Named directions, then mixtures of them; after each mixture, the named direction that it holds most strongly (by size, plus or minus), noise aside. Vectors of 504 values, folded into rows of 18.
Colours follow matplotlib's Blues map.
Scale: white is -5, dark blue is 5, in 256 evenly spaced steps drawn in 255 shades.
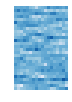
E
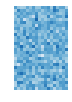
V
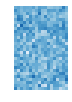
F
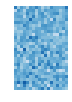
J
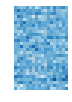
E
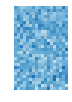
F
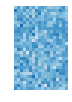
F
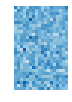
J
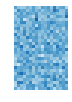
V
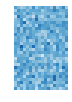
V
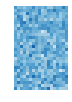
F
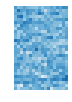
E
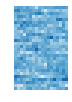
E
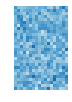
F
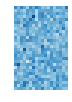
J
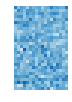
J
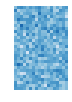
V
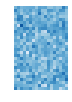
F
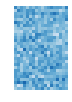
J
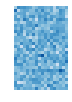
V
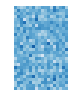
V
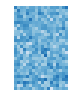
J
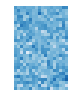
F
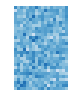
J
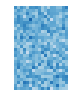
J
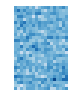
E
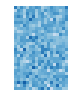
J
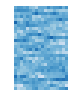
E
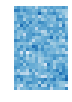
F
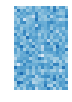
V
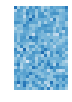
J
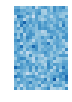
F
